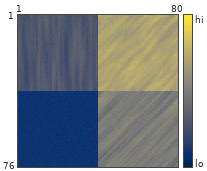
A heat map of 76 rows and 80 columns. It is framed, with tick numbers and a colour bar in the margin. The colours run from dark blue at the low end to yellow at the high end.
The table splits into 2 rows of 2 panels. Panel 1,1: low, streaked downward, faint in contrast. Panel 1,2: high, slanting up to the right, faint in contrast. Panel 2,1: very low, flat. Panel 2,2: middling, slanting up to the right, faint in contrast.
